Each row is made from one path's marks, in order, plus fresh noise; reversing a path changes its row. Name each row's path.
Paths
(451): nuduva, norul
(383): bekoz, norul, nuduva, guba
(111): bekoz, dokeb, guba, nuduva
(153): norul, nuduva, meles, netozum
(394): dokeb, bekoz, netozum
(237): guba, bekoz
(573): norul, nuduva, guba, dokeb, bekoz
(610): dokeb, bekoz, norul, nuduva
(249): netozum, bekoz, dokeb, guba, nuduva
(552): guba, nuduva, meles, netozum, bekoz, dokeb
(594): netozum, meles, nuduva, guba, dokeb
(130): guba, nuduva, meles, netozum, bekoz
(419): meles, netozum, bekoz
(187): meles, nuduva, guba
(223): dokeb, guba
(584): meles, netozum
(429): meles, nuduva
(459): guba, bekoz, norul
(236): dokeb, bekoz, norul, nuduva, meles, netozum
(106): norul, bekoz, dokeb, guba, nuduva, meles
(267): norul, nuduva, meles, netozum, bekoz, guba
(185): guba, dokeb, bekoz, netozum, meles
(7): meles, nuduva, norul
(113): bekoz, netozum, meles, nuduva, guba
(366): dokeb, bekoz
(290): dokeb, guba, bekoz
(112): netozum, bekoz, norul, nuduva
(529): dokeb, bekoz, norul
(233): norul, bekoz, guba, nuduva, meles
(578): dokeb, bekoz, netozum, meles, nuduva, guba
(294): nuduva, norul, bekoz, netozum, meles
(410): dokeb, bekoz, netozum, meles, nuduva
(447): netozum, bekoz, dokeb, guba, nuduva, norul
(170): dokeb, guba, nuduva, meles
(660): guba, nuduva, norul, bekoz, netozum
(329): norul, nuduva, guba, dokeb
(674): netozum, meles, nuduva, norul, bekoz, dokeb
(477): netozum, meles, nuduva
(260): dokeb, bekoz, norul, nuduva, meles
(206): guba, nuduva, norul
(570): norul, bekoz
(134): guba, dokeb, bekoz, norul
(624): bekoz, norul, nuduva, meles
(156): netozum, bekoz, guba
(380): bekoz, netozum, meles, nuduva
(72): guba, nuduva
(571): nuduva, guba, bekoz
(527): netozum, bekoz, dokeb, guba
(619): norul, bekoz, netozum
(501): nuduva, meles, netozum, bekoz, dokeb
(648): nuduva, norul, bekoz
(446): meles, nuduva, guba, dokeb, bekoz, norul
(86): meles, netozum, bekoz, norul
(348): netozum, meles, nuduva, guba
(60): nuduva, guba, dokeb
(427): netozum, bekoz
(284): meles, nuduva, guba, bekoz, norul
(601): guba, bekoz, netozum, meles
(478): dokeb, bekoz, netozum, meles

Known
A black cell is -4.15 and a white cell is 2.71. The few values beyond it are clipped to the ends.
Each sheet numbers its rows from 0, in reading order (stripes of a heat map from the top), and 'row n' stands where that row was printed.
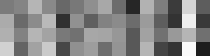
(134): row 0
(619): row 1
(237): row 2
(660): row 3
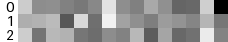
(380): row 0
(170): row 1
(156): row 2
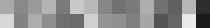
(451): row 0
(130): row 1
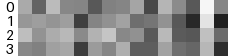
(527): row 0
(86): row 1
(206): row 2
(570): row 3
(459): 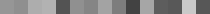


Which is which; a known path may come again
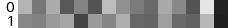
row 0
(552)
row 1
(570)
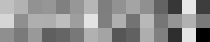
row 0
(153)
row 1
(72)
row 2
(674)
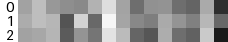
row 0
(7)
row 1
(170)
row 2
(106)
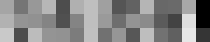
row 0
(648)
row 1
(294)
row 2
(249)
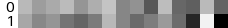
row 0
(206)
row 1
(236)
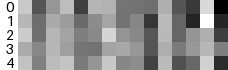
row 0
(112)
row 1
(447)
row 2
(571)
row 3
(237)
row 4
(383)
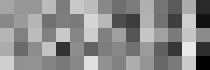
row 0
(451)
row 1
(446)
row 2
(60)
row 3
(619)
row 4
(380)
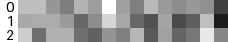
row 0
(429)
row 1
(284)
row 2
(156)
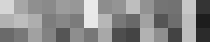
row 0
(477)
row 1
(233)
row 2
(529)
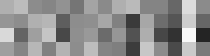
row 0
(584)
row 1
(459)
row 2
(660)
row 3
(329)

